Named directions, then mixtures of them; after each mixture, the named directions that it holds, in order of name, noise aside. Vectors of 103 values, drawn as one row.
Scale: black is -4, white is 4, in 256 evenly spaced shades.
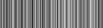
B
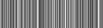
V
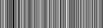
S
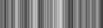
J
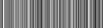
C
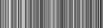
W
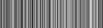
B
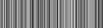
B, C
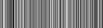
C, S, V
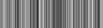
C, J, V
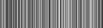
B, S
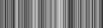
J, S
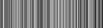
B, C, J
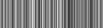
B, J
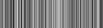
J, S, V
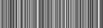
V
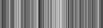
J, V
